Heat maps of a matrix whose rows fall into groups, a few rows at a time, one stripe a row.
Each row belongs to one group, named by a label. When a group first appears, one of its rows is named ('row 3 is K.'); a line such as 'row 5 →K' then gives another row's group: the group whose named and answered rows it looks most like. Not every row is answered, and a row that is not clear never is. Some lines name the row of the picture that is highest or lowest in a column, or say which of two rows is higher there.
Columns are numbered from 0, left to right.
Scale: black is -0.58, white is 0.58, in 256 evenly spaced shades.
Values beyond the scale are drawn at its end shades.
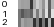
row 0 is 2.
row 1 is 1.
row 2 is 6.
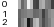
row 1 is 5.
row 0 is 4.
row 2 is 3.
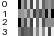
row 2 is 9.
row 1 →6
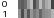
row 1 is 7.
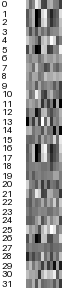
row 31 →6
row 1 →3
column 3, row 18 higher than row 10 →No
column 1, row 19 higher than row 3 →Yes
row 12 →3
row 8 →2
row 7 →4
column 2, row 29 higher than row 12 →No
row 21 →4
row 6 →2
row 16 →3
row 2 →3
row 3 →7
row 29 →6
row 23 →7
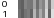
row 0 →1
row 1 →1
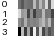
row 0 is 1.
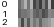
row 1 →5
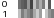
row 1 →2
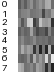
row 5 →6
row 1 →5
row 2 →4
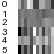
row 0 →4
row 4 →2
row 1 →5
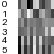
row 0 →3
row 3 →1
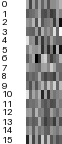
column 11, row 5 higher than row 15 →No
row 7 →2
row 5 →6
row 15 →9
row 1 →5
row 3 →1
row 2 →6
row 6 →3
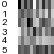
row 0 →9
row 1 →1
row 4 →2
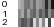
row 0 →6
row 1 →6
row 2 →1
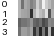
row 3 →6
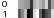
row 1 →3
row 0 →2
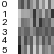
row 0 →1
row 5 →9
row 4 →9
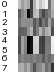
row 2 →6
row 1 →3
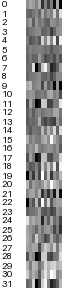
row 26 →4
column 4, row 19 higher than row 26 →No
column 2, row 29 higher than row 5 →Yes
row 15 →2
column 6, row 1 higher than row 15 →No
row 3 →5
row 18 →1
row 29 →2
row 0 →6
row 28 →3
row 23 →5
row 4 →1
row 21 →6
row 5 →5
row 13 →5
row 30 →2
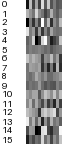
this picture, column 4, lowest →14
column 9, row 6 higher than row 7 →Yes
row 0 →9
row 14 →3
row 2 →9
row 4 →3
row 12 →2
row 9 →5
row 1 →4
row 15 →9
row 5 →5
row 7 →6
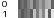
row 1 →1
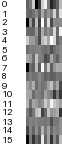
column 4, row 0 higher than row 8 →No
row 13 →5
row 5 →5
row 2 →9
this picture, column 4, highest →12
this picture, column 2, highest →0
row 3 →1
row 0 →3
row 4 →2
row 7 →9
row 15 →9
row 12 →4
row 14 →9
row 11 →2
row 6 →4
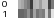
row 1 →1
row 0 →2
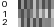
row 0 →9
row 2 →7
